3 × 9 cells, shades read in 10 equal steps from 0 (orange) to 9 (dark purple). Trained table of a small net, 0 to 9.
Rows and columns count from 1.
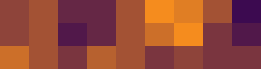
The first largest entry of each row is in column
9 3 3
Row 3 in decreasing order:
6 6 6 6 5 4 4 3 2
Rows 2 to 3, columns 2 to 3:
4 8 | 4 6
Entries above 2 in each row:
7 7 8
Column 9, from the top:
9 8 6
